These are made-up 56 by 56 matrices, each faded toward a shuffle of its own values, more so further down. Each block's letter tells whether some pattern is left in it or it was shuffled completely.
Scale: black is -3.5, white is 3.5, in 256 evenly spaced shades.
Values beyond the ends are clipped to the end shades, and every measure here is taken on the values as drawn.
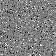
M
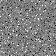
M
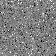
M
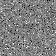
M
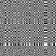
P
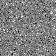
M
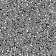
M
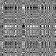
P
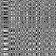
P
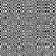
P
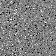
M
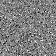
M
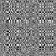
P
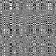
P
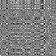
P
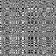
P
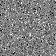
M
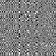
P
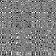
P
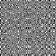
P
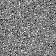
M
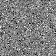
M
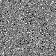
M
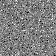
M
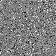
M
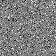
M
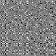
P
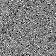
M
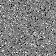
M
